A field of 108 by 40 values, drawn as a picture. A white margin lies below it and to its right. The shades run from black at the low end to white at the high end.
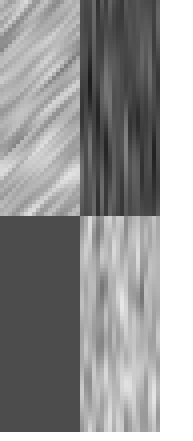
The table splits into 2 rows of 2 panels. Panel 1,1: high, slanting up to the right. Panel 1,2: low, streaked downward. Panel 2,1: low, flat. Panel 2,2: high, streaked downward.
